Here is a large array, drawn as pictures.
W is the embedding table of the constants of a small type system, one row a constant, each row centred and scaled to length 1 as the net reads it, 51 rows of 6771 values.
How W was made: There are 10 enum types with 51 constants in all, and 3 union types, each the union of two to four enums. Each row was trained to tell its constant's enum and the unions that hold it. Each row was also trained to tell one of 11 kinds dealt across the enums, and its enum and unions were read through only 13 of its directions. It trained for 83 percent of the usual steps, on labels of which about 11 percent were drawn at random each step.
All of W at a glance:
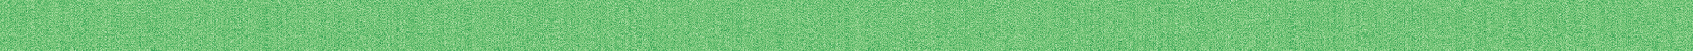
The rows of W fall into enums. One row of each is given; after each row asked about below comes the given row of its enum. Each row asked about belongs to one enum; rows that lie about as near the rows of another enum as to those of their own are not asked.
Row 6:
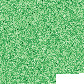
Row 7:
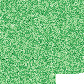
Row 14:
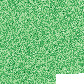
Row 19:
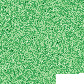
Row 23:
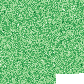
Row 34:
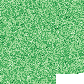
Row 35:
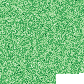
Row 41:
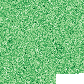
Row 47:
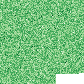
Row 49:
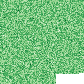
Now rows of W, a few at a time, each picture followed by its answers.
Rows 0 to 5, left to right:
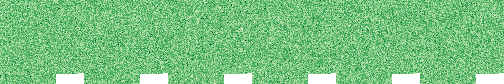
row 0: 14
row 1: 47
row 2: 34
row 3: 34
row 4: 14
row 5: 23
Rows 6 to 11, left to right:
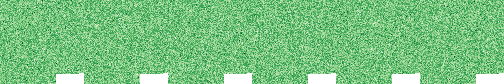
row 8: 19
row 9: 23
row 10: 19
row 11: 47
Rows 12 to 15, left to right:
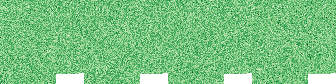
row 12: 35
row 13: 19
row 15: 34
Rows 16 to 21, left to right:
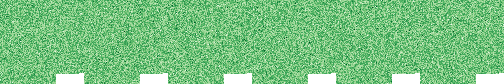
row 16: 19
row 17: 14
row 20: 6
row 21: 41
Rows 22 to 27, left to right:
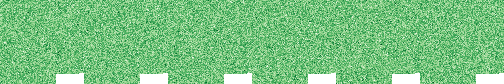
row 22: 41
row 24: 41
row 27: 47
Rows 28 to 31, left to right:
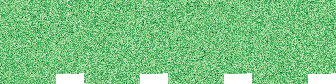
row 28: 35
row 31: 23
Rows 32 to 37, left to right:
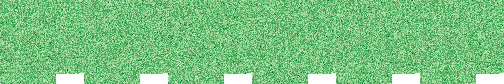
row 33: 14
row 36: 6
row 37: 6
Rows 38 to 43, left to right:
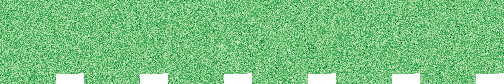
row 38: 19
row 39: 23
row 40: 35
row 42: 6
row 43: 49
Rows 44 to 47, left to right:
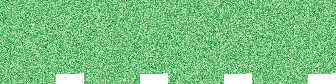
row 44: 41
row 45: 6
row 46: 34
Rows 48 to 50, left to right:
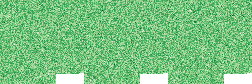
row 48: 47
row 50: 35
